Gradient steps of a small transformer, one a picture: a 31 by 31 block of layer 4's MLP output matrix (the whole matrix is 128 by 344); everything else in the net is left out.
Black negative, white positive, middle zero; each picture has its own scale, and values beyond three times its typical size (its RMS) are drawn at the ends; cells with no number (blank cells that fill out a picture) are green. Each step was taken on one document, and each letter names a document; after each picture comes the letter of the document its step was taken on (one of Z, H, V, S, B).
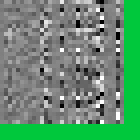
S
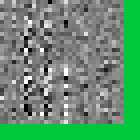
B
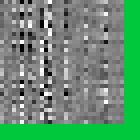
B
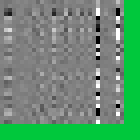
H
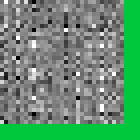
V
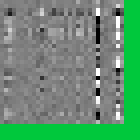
H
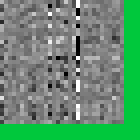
V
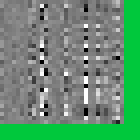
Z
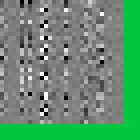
B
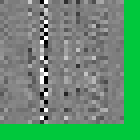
B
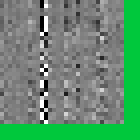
B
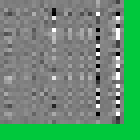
H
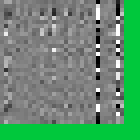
H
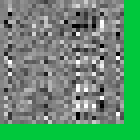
S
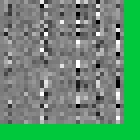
S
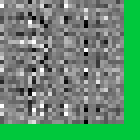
Z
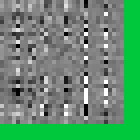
Z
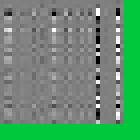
H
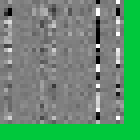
H
